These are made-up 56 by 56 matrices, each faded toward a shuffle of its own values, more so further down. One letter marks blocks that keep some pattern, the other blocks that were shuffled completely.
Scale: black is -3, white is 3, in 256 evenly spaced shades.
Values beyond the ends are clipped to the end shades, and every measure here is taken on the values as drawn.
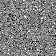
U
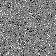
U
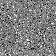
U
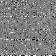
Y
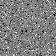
U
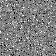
U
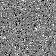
U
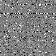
Y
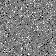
U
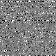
Y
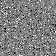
U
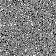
U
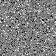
U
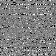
Y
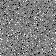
U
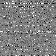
Y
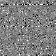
Y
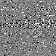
Y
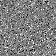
U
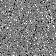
U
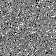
U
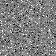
U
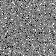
U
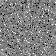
U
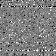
Y
